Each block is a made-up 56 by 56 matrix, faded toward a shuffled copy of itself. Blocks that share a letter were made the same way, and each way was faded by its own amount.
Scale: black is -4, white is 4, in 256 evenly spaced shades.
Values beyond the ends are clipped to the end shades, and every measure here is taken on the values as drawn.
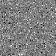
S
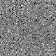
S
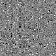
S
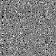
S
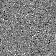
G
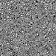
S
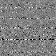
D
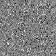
S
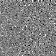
S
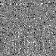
S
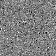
G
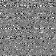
D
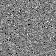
G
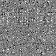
S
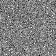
G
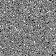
G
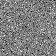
G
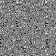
S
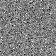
G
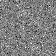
G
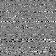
D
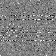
D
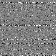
D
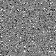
S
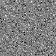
S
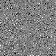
S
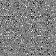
S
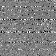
D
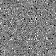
S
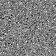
G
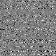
D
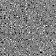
S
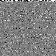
D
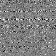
D
